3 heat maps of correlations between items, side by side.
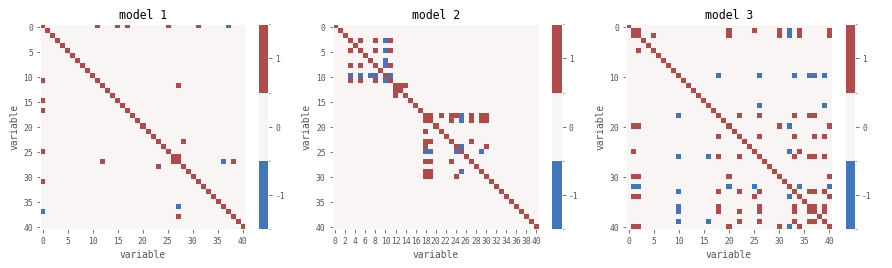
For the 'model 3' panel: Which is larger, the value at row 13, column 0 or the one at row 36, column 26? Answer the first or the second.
the second
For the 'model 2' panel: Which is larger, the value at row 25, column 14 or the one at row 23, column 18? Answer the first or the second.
the second
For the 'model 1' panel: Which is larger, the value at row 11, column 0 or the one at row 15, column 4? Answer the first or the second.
the first
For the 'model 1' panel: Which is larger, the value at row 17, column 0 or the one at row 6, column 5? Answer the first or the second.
the first
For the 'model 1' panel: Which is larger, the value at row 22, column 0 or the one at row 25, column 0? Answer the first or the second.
the second
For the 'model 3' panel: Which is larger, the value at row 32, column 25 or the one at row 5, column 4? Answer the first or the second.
the second
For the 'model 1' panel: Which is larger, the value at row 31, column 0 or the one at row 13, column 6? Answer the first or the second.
the first
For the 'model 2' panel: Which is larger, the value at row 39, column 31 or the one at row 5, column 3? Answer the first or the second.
the second
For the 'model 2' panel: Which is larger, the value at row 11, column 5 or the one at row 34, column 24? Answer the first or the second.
the first
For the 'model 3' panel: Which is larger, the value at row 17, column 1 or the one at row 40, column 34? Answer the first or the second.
the second
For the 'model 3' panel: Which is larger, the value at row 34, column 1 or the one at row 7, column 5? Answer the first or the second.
the first
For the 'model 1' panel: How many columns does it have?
41
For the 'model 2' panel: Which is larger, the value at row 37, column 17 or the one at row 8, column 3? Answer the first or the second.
the second
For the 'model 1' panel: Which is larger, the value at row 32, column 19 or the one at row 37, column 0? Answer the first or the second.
the first
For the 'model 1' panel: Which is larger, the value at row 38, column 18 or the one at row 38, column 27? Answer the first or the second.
the second
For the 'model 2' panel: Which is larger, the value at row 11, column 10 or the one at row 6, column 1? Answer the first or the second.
the second
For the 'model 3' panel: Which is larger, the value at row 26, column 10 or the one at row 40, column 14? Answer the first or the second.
the second
